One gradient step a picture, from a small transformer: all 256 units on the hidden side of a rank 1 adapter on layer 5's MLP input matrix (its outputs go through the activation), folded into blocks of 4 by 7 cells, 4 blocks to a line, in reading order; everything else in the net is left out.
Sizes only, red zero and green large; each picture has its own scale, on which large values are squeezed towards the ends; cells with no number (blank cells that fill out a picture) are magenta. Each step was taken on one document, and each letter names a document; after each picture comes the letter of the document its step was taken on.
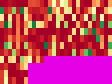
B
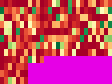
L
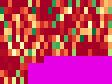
L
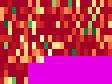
B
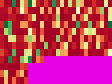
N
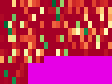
N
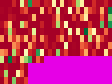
N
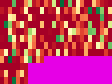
N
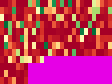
B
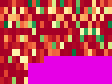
B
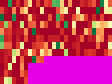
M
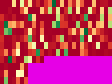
N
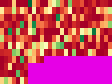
L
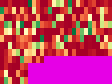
L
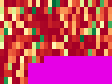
L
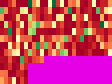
L
